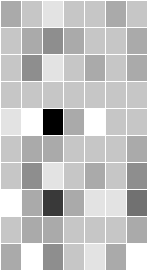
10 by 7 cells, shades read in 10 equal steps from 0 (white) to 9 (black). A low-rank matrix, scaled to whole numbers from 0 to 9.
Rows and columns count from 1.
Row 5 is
1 0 9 3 0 2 2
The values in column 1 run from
0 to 3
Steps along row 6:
up same down same same up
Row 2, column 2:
3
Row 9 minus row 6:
0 0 0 0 0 0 0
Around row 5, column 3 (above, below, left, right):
2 3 0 3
